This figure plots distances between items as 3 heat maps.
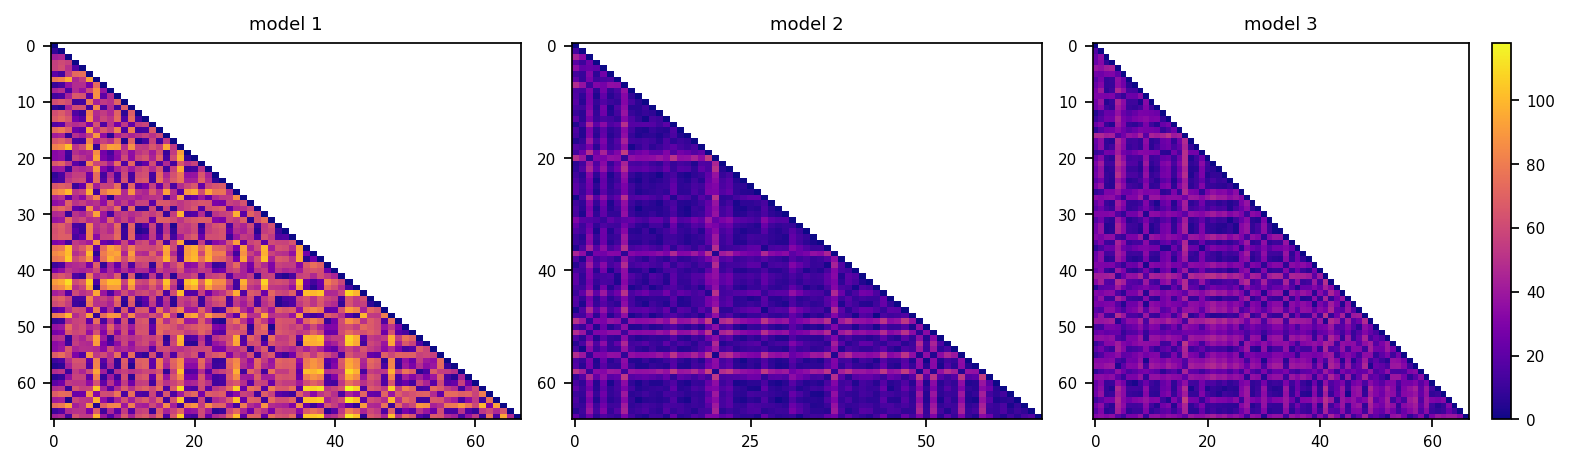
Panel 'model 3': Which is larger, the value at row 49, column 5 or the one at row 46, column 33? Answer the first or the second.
the second
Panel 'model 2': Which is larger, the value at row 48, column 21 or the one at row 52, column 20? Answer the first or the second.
the second
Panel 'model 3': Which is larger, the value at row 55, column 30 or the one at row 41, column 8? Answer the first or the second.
the second
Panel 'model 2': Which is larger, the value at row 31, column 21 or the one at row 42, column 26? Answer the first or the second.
the first
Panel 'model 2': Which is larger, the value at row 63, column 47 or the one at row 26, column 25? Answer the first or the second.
the first
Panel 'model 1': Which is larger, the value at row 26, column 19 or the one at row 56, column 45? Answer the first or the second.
the first
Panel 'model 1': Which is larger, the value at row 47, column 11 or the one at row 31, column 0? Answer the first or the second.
the second
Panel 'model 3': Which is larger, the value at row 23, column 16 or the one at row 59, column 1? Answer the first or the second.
the first
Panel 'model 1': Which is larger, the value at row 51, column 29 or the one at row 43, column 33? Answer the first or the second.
the first
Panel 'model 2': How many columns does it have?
67
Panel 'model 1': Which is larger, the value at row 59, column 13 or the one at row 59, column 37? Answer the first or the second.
the second
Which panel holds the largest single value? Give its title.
model 1
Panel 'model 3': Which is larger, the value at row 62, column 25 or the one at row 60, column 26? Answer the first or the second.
the second
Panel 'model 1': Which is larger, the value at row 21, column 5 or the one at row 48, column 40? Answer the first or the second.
the first
